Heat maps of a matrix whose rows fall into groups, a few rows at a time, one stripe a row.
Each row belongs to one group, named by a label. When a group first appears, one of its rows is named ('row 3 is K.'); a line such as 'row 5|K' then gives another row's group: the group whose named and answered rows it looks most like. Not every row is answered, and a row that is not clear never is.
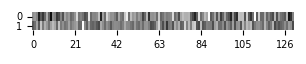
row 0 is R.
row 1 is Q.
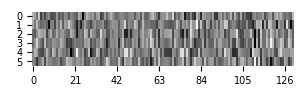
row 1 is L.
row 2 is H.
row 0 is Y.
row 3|H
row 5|R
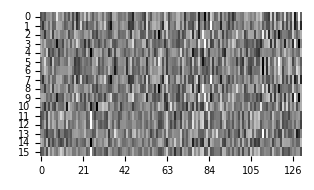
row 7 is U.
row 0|U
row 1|U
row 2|R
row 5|H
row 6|H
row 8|R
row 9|L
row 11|Q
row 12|Q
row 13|R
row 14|Y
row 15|Q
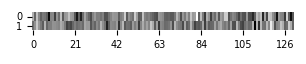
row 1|H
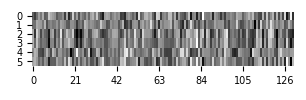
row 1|H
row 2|L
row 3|L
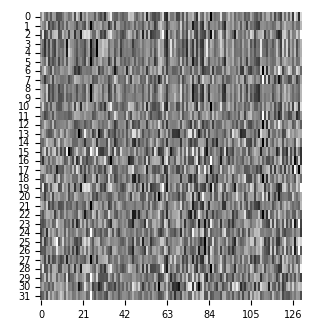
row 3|Y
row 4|Y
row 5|Y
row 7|R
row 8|Y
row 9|Y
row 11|R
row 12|H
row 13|R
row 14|H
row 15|Q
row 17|L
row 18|H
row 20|R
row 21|Y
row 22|H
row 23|U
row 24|Q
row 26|U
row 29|Q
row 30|R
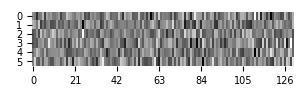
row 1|Y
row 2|Q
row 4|H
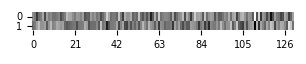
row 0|R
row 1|H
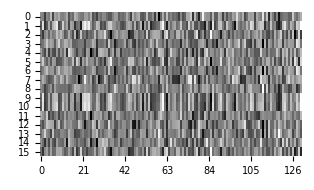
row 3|H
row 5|L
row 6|H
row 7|R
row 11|Y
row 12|H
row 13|H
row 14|Y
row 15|U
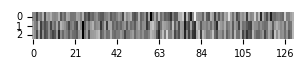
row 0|R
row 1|Y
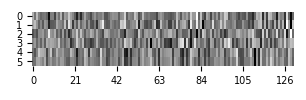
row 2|U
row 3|R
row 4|H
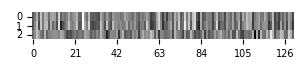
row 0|Q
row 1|Q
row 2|H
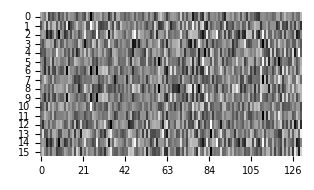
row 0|Y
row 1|Q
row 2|R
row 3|H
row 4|U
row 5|R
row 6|Y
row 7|H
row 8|R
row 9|Y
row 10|Q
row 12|U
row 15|L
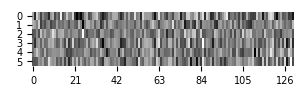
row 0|L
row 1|Y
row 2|Q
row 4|H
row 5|U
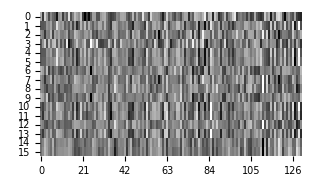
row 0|L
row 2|R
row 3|Q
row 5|U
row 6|Y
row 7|R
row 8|R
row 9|Y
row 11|U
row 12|R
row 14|H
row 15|H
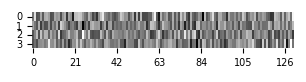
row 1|Y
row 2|Q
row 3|U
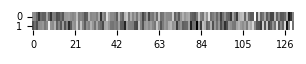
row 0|R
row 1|U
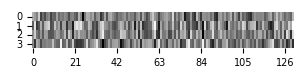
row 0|Y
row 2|L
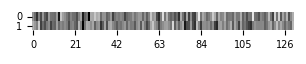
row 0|Y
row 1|Y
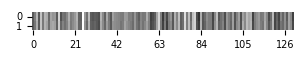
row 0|Q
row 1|Q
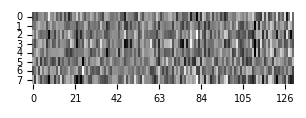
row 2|L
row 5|Y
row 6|Q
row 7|L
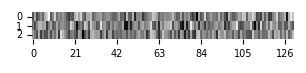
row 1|H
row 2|Y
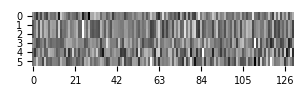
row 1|Q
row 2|Q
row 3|R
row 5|H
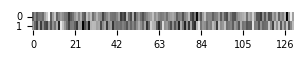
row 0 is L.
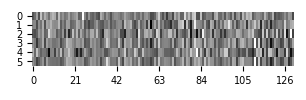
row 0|Q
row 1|R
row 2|U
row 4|L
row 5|R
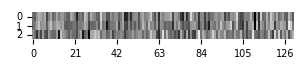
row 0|H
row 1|H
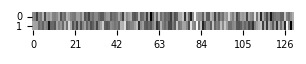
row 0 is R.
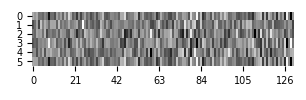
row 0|L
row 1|Q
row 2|H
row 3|U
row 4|R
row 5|L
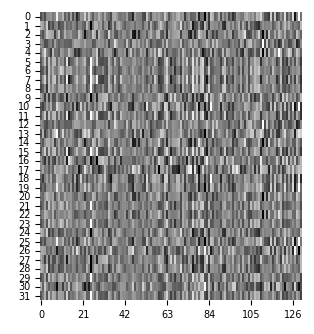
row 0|U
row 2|H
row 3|R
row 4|H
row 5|Q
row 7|Q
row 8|Q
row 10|U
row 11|Q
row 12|R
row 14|H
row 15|Q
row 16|Y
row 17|R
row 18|U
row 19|U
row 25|U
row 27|Y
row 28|Y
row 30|L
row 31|Q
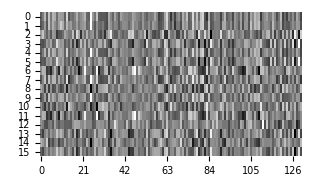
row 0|Q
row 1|Q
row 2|L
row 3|U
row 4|Q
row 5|U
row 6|R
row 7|Q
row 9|Q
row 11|R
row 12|R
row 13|U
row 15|U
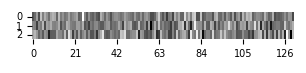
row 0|Q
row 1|R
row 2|L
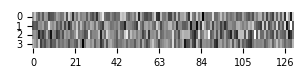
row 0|L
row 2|R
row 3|Y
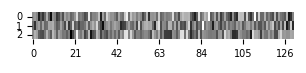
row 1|U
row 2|R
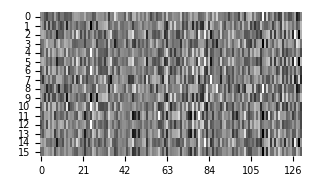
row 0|R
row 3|H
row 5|L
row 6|Q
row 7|U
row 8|R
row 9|Y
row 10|Q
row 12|Q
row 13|H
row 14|L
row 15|H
